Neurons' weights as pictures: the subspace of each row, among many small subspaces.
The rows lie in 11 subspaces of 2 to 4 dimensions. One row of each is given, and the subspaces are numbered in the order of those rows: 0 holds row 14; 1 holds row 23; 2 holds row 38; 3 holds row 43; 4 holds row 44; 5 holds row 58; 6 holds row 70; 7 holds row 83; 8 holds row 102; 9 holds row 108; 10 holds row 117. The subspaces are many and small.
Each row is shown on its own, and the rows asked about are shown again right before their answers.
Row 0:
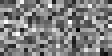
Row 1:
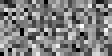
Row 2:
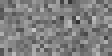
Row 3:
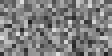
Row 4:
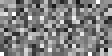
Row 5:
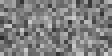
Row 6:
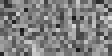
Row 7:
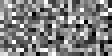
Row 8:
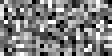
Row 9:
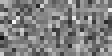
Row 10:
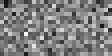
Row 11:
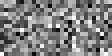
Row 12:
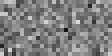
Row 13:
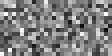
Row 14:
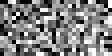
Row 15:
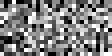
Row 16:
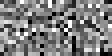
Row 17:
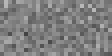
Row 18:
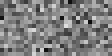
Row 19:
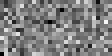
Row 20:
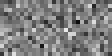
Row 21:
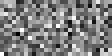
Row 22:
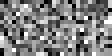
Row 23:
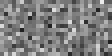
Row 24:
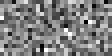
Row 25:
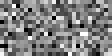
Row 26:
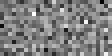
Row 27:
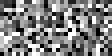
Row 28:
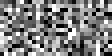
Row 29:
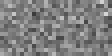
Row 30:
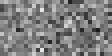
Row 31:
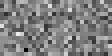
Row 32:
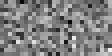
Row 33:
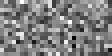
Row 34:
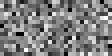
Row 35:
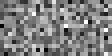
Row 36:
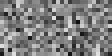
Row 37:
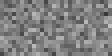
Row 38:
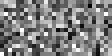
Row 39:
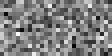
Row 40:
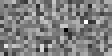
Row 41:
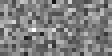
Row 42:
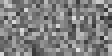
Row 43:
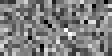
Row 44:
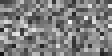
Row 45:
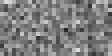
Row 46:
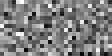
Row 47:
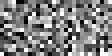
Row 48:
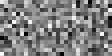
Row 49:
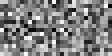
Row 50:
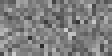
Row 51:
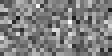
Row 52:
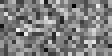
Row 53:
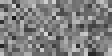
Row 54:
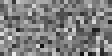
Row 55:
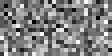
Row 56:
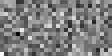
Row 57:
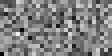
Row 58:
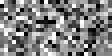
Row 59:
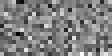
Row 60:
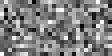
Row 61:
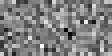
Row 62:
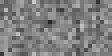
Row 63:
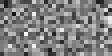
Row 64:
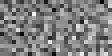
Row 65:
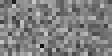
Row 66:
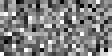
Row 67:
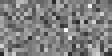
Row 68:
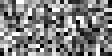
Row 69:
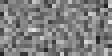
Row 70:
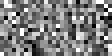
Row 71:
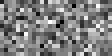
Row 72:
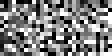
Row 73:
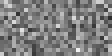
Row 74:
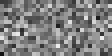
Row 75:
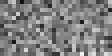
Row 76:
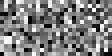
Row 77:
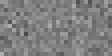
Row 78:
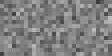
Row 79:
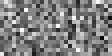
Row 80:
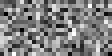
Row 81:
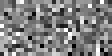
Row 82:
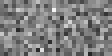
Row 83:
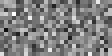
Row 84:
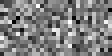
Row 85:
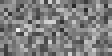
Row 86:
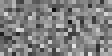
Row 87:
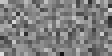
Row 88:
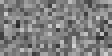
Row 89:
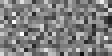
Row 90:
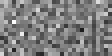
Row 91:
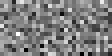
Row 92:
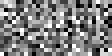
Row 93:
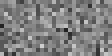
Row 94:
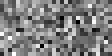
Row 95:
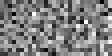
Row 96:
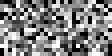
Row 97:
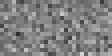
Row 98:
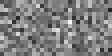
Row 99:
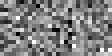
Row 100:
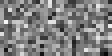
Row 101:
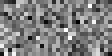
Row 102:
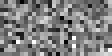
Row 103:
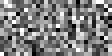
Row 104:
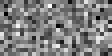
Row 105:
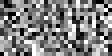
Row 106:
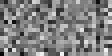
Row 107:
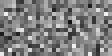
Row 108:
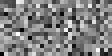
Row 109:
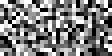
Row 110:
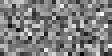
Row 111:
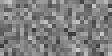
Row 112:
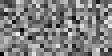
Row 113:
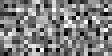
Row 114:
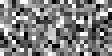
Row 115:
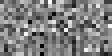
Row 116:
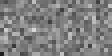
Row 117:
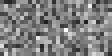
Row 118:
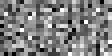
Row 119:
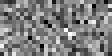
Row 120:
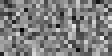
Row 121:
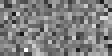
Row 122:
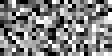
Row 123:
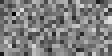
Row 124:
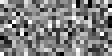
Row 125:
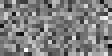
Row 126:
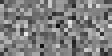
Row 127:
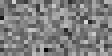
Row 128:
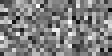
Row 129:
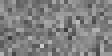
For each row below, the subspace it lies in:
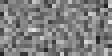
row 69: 4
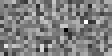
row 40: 10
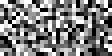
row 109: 0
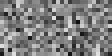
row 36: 10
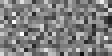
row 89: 9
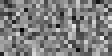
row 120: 6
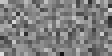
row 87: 0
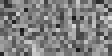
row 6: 6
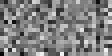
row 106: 4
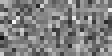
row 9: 8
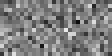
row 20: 3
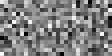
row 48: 0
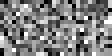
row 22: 8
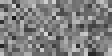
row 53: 10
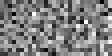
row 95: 1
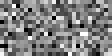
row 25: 10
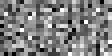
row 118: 1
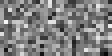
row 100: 4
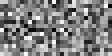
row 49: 4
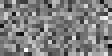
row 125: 6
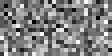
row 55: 4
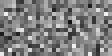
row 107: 2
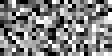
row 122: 5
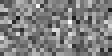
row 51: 8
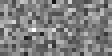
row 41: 4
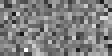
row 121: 6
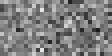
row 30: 3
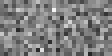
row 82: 2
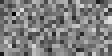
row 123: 7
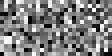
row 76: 7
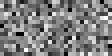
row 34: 6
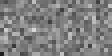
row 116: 4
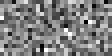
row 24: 3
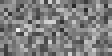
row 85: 4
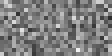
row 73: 6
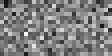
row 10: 7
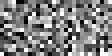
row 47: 9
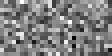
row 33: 8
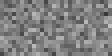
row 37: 1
